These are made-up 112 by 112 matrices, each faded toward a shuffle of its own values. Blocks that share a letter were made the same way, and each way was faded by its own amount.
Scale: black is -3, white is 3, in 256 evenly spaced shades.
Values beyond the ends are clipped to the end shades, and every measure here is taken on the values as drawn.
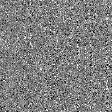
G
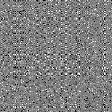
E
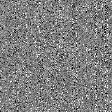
G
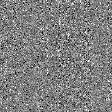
G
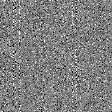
G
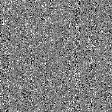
G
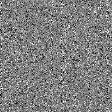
G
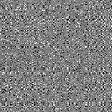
E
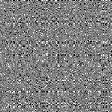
E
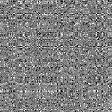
E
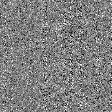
G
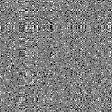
E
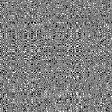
E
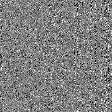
G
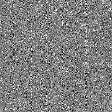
G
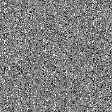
G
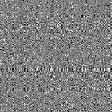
E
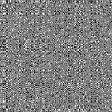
E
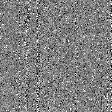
G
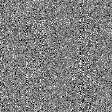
G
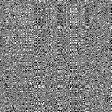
E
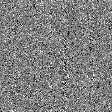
G
